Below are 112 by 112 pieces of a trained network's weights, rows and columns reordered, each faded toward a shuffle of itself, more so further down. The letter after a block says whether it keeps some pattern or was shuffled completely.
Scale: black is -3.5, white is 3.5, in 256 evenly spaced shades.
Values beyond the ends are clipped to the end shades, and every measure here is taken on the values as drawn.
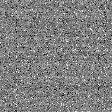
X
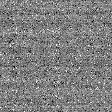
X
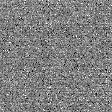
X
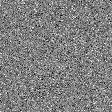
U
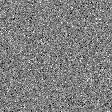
U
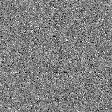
X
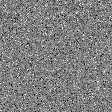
U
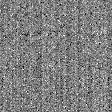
X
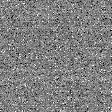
X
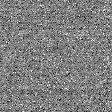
X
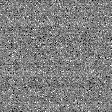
X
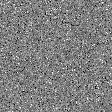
U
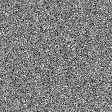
U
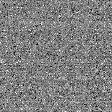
X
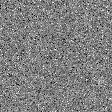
U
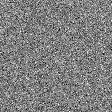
U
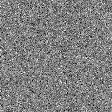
X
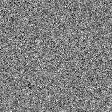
X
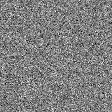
X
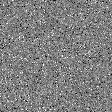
U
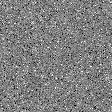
U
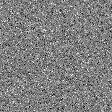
U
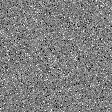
U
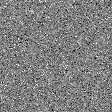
U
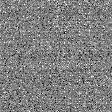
X
